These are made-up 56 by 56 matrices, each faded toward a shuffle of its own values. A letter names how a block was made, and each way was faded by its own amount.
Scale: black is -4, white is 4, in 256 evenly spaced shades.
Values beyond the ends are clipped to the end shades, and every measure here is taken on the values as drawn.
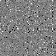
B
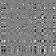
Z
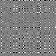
Z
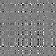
Z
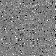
B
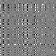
Z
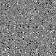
B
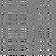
Z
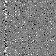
B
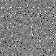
B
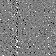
B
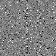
B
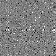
B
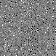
B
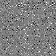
B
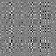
Z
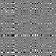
Z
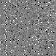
B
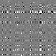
Z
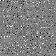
B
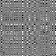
Z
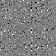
B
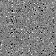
B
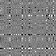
Z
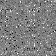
B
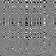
Z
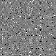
B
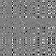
Z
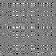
Z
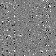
B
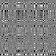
Z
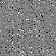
B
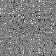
B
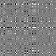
Z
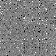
B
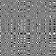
Z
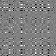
Z
